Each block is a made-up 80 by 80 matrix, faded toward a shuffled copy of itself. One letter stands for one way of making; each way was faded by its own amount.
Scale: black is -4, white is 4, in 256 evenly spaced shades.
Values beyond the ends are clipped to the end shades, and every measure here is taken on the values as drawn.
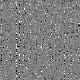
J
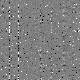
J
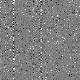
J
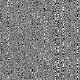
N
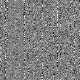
N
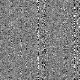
N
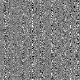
N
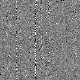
N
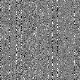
N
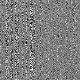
N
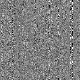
N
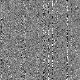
N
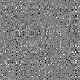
J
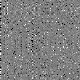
J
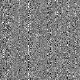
N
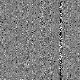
N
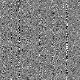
N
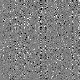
J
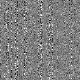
N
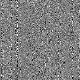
N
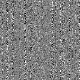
N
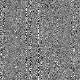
N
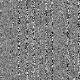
N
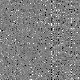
J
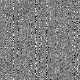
N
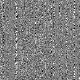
N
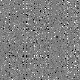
J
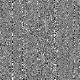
N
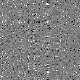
J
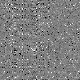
J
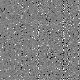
J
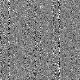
N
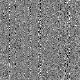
N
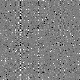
J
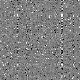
J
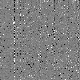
J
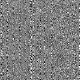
N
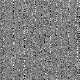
N
